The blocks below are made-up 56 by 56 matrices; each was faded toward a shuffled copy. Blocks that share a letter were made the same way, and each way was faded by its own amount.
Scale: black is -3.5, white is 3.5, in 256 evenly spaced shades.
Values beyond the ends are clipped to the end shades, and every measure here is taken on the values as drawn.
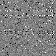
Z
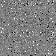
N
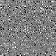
Z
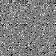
Z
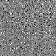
Z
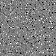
N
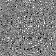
Z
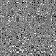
Z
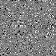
Z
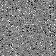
N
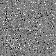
N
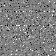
N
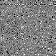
Z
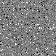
N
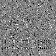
Z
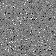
N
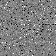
N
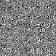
Z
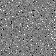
N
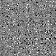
Z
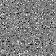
Z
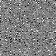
Z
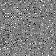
Z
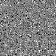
Z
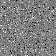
N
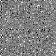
Z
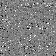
N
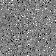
N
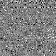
Z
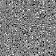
Z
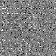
Z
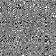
Z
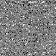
Z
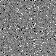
N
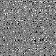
Z
